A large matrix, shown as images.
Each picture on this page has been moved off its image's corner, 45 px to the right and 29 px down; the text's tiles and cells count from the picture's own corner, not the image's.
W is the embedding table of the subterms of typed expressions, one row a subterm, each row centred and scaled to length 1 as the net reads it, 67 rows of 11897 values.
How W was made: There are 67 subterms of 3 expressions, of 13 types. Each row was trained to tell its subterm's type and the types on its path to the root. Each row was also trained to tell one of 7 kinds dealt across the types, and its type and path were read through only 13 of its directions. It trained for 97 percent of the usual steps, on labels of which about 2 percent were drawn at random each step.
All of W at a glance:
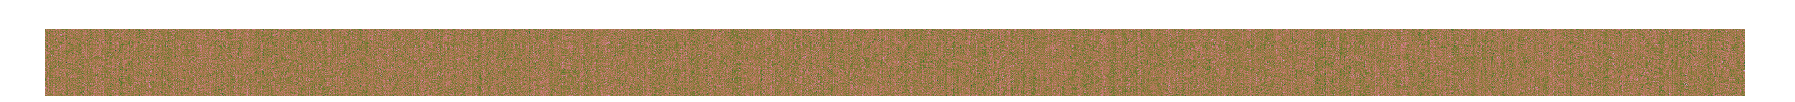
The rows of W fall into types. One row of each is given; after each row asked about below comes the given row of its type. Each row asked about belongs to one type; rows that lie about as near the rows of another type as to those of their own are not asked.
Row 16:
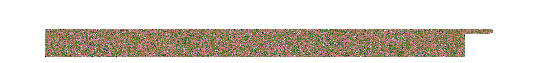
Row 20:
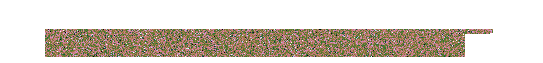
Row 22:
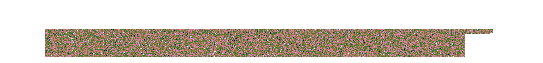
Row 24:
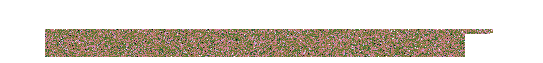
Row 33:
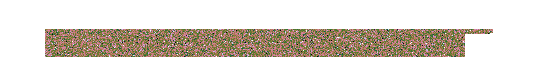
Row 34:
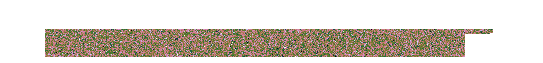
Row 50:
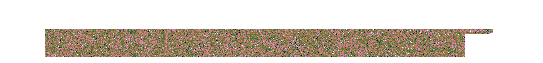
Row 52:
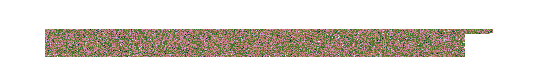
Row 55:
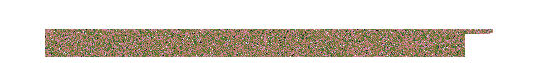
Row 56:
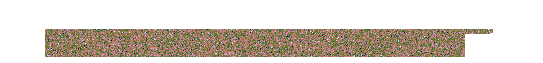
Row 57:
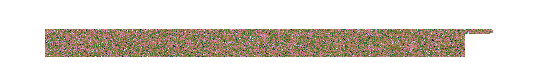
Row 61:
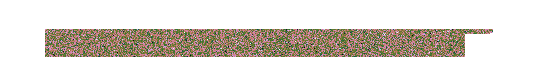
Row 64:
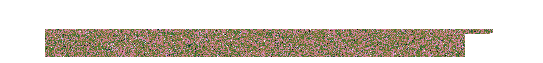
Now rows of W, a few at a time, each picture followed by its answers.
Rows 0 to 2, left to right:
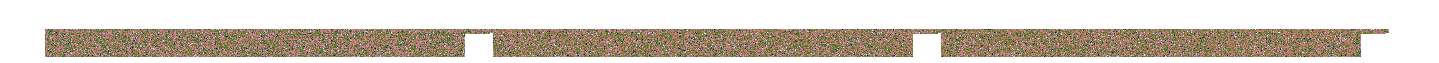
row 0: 20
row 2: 24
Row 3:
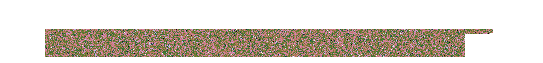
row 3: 57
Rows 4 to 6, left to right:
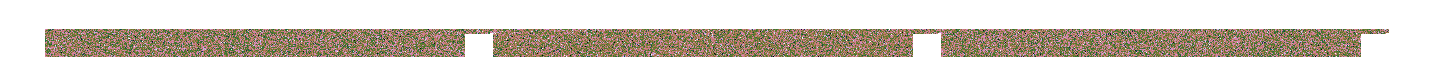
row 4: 34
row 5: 55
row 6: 57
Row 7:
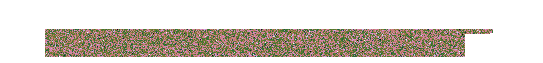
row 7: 61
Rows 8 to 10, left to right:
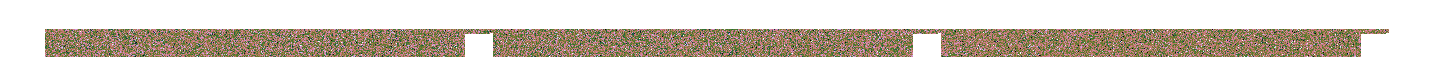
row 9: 56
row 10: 33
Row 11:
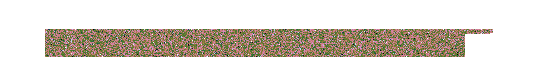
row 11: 20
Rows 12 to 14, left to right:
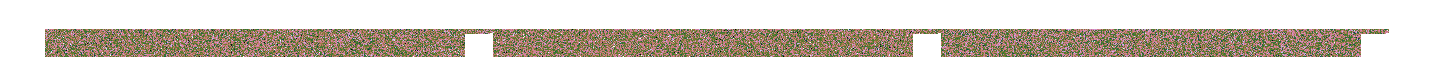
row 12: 52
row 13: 34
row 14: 61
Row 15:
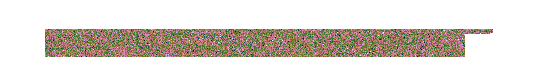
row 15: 64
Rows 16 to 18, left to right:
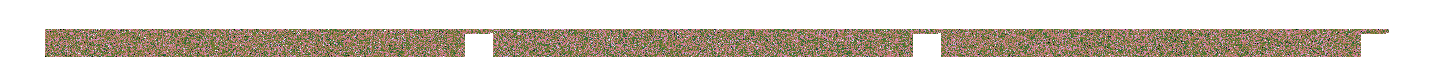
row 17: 16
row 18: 16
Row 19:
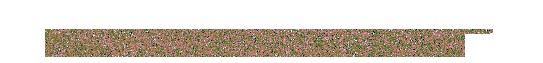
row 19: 56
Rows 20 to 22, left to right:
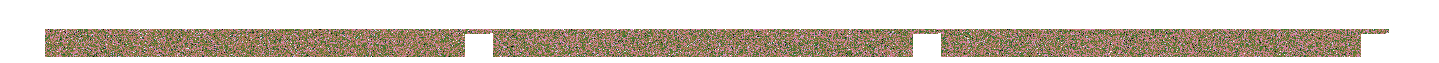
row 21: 16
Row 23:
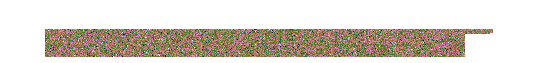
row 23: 20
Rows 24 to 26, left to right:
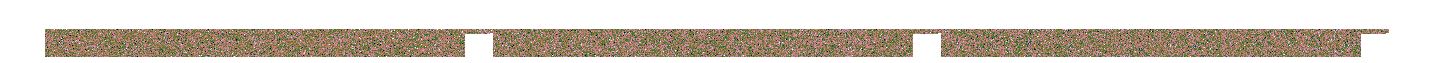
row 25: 20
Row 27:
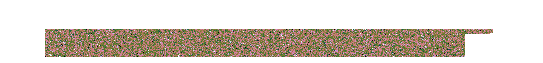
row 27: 55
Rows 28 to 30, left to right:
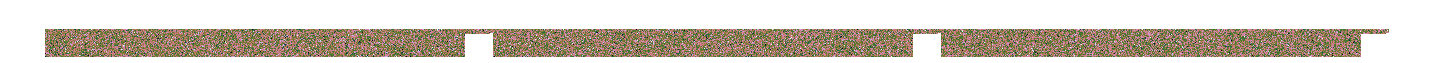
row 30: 61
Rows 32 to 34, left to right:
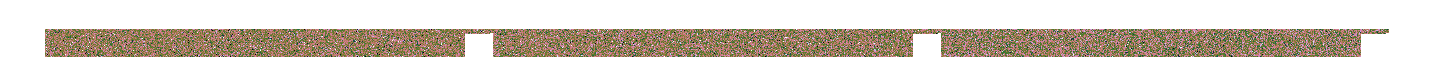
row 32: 33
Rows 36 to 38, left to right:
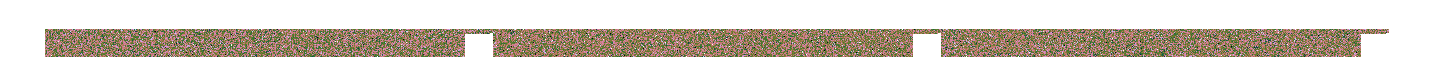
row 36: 33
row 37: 50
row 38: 33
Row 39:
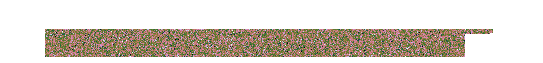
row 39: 61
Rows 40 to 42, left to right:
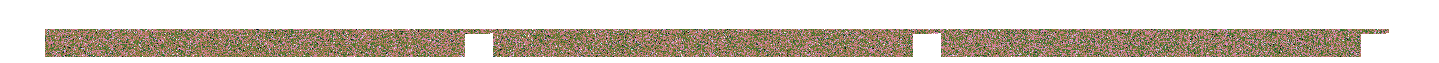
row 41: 24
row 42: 61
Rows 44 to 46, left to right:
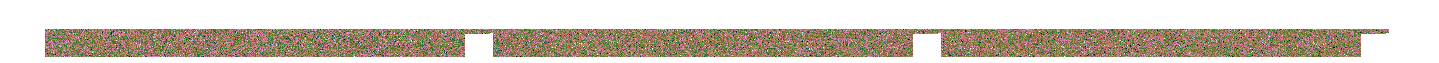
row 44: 52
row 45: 20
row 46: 55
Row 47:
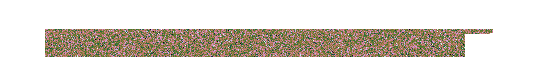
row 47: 64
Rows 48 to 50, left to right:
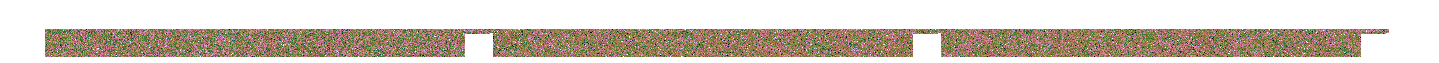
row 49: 56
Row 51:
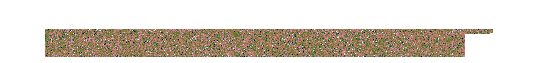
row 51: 56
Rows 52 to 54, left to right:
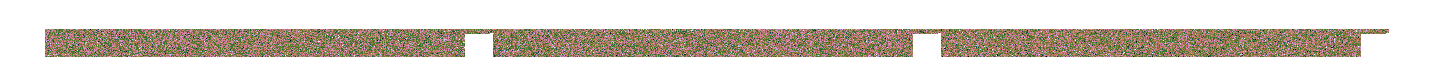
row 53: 56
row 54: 33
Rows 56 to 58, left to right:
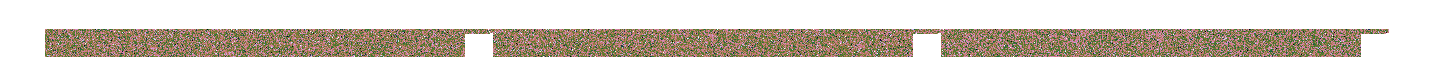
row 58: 52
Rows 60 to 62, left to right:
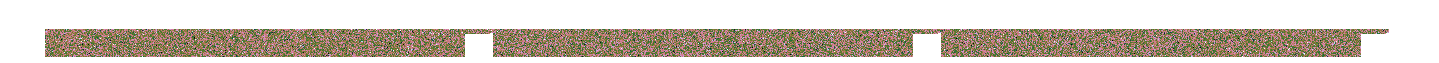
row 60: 55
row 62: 52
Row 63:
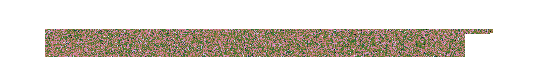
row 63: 34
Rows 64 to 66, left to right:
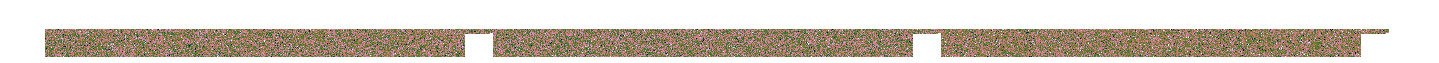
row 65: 52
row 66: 34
